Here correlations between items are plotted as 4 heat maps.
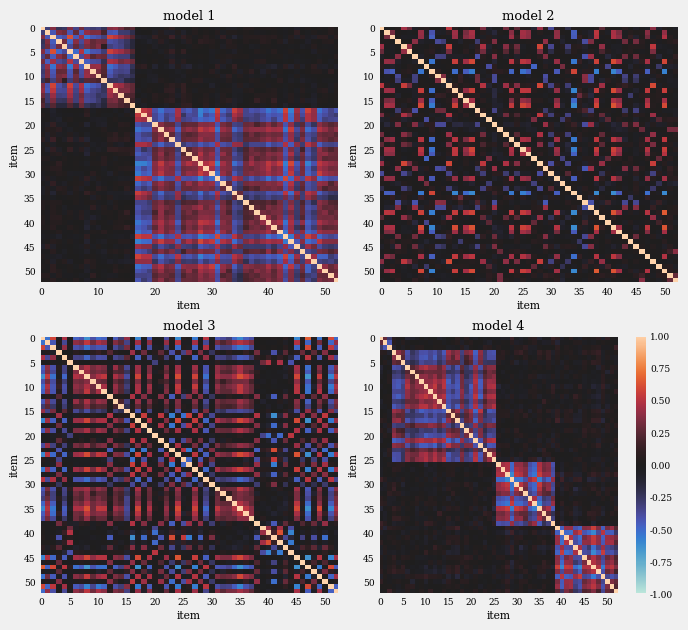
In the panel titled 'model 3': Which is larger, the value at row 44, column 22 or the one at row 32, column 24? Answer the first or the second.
the second
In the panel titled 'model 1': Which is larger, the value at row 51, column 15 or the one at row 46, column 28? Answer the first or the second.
the second
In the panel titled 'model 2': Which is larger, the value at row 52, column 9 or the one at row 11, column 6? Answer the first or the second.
the first
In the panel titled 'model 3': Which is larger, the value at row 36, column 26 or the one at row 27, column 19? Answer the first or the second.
the second
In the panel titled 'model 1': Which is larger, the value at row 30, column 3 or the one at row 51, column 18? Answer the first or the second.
the first
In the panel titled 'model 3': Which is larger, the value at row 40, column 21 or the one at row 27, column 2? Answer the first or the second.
the first
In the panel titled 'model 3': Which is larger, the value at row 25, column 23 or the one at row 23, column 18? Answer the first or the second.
the first
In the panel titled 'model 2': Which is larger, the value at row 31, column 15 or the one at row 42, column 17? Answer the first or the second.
the first
